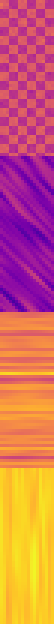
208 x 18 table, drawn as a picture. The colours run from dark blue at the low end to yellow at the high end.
It is made of 4 by 1 panels. Panel 1,1: middling, checkered. Panel 2,1: low, slanting down to the right. Panel 3,1: high, streaked across. Panel 4,1: very high, streaked downward, faint in contrast.
